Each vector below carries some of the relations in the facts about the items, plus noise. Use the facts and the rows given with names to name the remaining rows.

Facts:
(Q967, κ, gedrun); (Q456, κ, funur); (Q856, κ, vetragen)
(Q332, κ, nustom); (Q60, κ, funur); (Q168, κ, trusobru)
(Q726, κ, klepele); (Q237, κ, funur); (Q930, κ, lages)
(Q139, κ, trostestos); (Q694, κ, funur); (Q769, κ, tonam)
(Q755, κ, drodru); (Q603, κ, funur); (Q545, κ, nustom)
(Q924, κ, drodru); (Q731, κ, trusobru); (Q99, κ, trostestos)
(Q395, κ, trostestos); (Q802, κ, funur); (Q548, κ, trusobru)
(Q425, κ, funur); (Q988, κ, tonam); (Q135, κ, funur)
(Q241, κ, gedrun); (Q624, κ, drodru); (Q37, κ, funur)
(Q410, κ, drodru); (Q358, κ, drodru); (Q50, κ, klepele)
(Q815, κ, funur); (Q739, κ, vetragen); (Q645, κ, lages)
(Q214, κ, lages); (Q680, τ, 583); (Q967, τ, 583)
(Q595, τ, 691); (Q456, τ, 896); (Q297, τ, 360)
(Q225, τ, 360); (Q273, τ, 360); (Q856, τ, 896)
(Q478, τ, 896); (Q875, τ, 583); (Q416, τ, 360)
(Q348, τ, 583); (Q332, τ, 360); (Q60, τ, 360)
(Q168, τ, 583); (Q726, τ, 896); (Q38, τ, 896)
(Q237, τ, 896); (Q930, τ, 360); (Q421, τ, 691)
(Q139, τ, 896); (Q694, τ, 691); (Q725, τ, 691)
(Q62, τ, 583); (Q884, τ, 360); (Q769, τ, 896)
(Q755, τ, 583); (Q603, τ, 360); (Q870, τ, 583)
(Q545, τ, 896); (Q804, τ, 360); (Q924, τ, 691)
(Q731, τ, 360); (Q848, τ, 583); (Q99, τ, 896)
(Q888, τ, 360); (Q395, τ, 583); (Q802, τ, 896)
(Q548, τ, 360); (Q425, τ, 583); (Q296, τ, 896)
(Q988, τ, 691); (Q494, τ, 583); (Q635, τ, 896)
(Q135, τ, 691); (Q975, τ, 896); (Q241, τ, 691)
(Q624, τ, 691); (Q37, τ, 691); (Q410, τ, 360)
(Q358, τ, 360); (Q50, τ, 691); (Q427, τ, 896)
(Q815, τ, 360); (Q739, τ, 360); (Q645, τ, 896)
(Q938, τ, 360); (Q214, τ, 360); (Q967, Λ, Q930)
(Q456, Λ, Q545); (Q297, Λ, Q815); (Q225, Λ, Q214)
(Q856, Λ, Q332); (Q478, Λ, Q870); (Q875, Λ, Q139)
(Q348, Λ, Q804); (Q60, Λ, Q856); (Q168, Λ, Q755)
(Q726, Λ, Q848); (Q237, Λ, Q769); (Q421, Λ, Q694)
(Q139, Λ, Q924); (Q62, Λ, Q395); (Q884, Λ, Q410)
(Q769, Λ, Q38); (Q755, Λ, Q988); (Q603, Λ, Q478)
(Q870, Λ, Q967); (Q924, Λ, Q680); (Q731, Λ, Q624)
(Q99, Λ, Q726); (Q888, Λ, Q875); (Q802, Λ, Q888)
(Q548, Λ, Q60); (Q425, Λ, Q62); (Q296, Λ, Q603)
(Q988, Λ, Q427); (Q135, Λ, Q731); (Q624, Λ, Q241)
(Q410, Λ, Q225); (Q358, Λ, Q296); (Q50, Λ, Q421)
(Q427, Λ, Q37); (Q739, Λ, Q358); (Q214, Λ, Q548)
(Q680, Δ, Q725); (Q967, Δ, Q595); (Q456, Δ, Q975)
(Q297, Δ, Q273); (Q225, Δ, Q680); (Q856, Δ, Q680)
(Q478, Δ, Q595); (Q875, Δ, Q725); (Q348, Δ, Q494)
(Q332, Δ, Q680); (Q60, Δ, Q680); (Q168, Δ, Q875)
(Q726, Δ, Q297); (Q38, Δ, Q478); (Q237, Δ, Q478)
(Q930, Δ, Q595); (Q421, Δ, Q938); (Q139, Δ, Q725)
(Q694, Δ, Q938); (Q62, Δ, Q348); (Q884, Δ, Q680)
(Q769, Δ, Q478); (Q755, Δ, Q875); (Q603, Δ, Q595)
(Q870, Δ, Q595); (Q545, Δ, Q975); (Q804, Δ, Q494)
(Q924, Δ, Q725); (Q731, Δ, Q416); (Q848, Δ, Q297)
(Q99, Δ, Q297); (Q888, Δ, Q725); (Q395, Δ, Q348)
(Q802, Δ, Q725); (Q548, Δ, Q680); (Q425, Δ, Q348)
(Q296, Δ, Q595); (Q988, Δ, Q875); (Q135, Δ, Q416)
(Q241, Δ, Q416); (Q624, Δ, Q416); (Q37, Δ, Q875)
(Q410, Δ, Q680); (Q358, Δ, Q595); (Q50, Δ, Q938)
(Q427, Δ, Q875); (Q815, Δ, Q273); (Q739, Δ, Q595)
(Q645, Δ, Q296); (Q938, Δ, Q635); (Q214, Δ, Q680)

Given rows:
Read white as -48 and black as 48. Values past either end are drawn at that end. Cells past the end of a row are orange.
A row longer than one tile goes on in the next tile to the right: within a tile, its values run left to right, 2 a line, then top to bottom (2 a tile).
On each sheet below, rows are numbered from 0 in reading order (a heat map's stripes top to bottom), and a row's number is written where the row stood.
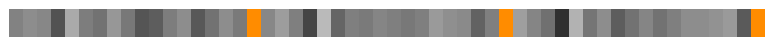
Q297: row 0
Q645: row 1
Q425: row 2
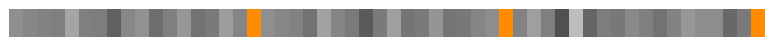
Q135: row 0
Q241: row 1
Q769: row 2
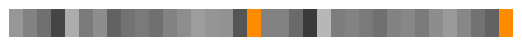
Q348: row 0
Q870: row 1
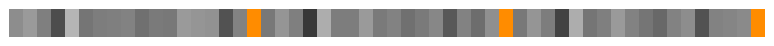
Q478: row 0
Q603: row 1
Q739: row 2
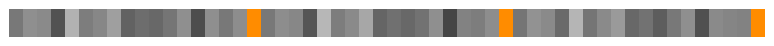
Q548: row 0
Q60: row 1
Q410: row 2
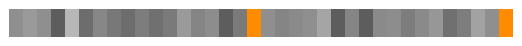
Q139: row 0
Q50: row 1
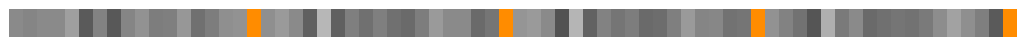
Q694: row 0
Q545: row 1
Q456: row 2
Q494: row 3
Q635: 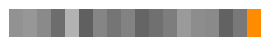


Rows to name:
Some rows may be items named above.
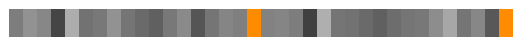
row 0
Q815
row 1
Q848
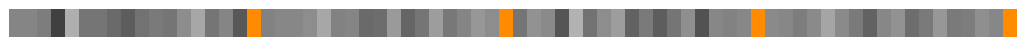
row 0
Q848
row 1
Q988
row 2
Q225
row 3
Q595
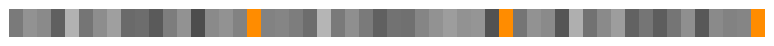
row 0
Q884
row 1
Q168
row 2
Q225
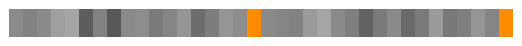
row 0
Q421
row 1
Q725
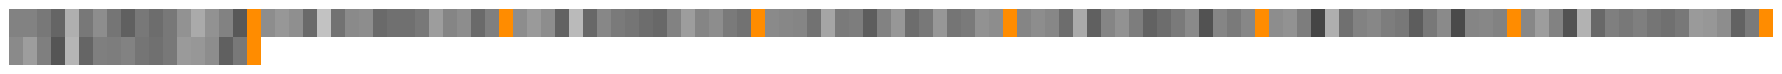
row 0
Q875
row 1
Q856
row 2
Q802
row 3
Q624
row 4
Q938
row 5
Q804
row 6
Q296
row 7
Q296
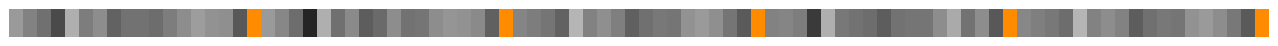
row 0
Q348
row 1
Q395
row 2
Q680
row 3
Q848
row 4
Q680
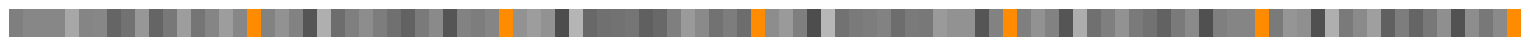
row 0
Q988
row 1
Q731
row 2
Q99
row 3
Q478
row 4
Q731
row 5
Q214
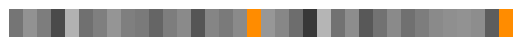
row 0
Q358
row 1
Q62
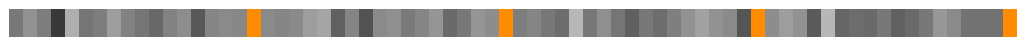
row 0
Q739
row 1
Q421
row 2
Q755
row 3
Q726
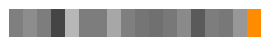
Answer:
Q930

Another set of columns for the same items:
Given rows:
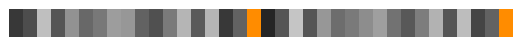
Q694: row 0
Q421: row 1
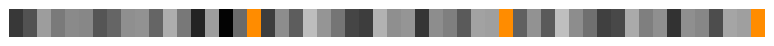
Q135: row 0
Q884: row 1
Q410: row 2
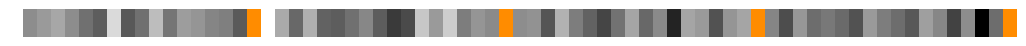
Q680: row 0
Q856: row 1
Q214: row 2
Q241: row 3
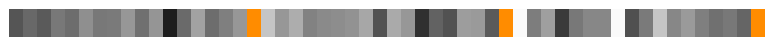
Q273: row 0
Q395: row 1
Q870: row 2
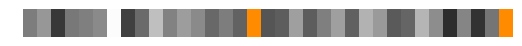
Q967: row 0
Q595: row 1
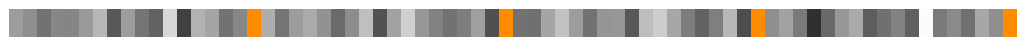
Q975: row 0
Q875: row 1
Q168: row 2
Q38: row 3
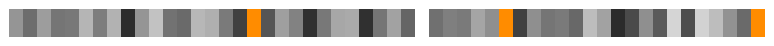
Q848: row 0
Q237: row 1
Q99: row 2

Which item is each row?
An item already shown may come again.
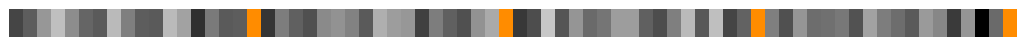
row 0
Q988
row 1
Q739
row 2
Q694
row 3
Q241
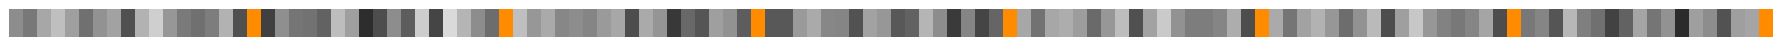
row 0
Q755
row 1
Q99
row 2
Q395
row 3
Q725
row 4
Q875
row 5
Q875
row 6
Q225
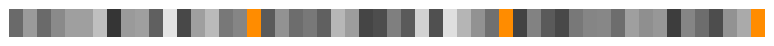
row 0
Q456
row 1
Q726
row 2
Q358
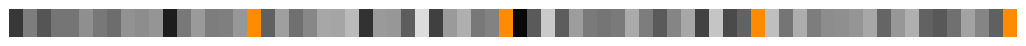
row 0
Q815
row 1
Q456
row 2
Q50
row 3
Q494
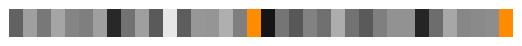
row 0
Q802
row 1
Q297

